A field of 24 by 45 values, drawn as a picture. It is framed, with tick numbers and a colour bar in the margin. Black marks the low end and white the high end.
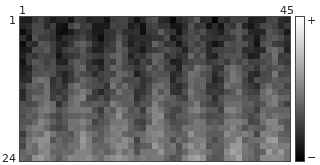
Stripes running up and down repeat 7 times from left to right. The field climbs toward the bottom. On average the colour sits 30% of the way up the scale. No row or column stands out.
